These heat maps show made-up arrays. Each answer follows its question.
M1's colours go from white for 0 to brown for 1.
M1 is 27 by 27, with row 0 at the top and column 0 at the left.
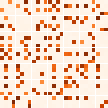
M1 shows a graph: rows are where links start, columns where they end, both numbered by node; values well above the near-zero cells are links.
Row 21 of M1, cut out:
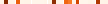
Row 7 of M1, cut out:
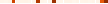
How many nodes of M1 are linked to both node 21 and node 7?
1
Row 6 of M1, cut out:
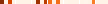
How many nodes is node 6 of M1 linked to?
7
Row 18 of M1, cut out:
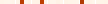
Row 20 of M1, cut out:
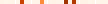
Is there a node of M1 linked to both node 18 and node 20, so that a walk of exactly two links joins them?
yes
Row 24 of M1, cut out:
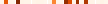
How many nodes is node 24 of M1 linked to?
7
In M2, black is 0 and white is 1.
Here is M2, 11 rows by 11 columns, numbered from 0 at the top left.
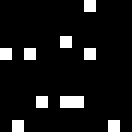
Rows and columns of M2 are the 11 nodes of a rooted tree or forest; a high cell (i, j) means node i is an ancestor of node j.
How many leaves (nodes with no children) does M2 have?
6
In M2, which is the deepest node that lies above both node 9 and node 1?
10
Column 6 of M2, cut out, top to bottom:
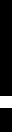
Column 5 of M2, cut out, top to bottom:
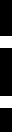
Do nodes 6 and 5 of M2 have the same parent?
no
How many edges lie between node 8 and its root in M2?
0
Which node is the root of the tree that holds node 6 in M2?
8
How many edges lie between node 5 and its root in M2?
2
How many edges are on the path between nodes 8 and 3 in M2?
1
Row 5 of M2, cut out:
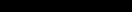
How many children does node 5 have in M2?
0
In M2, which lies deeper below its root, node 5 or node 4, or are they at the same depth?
node 5
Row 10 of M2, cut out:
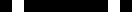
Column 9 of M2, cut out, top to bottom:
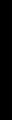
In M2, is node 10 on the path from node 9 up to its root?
yes
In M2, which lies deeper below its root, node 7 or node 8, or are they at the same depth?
node 7
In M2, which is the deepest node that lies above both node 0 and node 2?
4
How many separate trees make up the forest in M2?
3
